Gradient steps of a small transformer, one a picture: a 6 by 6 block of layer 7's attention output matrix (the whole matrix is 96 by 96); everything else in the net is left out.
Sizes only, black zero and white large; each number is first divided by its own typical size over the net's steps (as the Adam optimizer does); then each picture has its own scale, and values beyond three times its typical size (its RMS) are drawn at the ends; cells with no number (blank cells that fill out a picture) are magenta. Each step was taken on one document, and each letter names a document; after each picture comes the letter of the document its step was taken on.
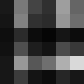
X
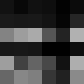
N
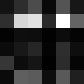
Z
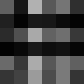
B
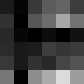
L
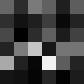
N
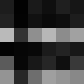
B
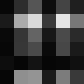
Z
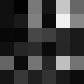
L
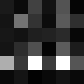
Z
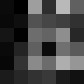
L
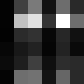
Z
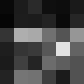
N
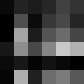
X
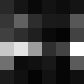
N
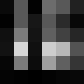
X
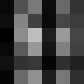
Z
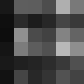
X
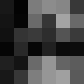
L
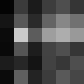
X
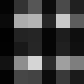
Z
